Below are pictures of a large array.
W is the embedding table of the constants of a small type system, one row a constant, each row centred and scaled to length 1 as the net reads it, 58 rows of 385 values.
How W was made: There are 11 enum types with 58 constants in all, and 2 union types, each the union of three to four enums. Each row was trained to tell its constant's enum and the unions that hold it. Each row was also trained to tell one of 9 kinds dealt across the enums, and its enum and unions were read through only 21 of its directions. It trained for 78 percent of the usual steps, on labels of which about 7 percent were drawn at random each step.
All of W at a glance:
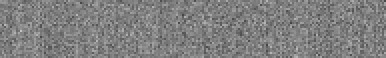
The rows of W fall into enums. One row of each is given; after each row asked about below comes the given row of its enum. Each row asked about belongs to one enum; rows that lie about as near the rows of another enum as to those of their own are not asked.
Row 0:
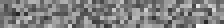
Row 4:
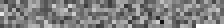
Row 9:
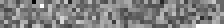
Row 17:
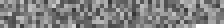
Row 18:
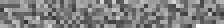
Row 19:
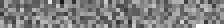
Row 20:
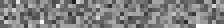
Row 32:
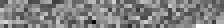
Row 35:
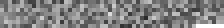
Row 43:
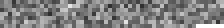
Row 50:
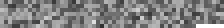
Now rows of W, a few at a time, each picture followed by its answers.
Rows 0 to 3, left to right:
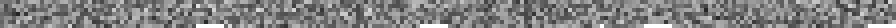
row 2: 0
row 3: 18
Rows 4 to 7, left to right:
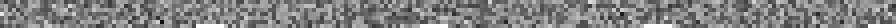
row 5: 35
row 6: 43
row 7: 18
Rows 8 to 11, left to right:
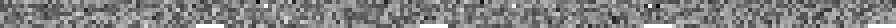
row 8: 43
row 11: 0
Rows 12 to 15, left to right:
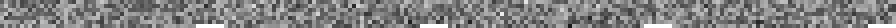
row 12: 43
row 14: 9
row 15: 32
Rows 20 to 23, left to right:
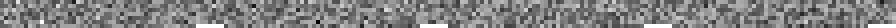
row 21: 9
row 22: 9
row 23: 32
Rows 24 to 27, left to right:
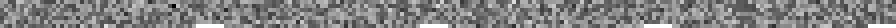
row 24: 4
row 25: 43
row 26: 43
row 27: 50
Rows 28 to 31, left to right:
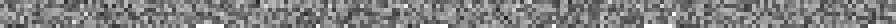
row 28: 4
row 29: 18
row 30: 35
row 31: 4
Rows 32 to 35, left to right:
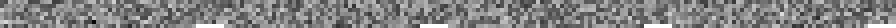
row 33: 18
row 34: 0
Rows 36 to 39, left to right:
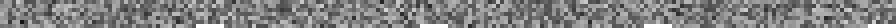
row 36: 35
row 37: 20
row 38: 0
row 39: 43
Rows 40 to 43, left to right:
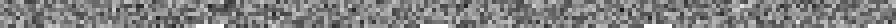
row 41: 18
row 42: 50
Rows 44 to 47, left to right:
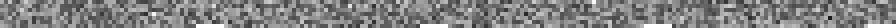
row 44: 0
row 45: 32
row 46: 32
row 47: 50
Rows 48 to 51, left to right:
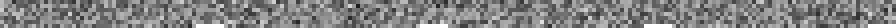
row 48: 50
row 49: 19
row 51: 32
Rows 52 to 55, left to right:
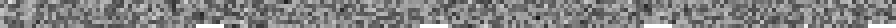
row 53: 32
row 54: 4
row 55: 0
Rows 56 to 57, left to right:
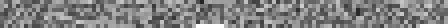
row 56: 9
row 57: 35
